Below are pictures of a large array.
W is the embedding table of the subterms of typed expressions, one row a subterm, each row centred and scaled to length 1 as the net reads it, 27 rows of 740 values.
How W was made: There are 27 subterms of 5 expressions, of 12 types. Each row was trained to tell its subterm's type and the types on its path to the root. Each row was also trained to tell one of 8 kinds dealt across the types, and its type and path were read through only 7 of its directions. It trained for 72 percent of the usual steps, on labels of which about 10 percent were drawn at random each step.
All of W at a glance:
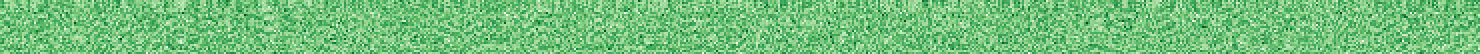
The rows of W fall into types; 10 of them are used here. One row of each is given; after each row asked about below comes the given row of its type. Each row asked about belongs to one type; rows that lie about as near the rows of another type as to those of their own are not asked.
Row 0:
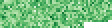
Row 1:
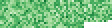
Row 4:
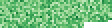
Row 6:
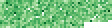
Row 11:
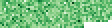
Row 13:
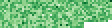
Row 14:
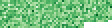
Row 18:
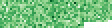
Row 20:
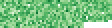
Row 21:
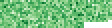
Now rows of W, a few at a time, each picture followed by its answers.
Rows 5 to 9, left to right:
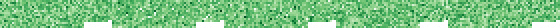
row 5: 4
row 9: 14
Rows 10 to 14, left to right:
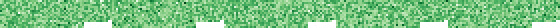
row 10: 4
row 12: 11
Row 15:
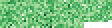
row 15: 14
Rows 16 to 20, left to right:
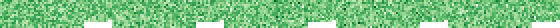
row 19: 20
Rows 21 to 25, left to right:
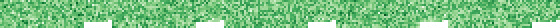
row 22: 18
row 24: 6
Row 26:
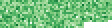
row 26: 18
